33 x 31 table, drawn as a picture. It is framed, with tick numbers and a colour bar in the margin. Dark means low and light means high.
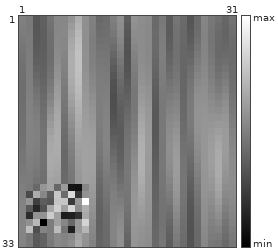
Odd patch: rougher, in the bottom left. Roughest part: bottom left. Grain: streaks running down. Slope: none. Average level on the scale: 50%.
